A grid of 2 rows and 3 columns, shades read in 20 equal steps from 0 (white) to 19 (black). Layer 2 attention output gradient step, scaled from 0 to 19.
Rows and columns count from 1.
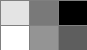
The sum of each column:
2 18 31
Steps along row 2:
up up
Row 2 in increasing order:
0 8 12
